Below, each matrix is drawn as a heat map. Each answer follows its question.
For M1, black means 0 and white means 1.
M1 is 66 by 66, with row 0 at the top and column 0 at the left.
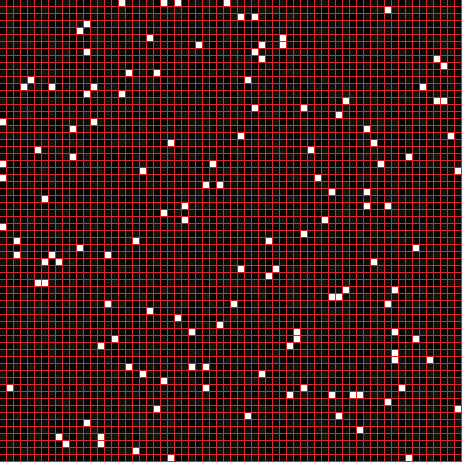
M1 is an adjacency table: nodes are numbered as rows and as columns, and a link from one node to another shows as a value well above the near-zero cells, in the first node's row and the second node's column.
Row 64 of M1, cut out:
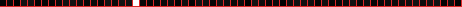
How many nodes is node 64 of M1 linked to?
1
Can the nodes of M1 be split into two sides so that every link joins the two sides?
yes
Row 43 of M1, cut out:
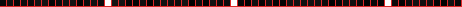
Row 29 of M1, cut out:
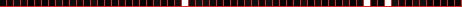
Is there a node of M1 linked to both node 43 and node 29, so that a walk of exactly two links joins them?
yes
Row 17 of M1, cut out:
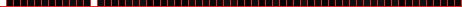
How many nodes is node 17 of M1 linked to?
2
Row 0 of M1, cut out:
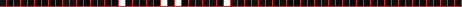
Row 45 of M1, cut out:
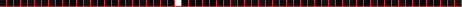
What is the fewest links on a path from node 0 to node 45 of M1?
2
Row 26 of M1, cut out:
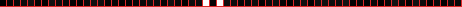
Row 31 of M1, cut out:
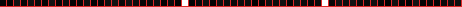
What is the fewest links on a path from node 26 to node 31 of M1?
1
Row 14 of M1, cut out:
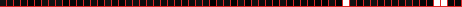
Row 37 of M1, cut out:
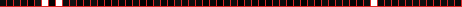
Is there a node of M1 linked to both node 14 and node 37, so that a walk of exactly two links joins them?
no
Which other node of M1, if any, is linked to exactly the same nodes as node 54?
node 30
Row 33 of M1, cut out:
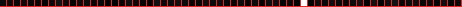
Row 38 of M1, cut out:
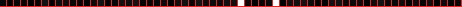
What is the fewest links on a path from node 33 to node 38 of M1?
6
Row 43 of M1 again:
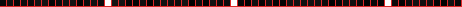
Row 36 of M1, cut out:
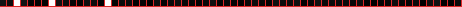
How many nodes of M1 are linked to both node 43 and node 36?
1
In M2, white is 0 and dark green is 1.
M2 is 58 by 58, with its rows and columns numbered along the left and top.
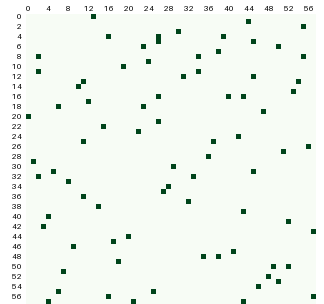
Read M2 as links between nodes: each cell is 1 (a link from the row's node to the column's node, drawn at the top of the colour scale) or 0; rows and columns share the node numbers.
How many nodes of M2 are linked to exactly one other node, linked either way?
0
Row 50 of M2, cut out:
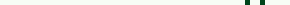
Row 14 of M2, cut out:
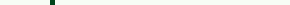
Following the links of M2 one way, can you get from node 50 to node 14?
yes
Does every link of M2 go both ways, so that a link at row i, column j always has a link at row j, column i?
no
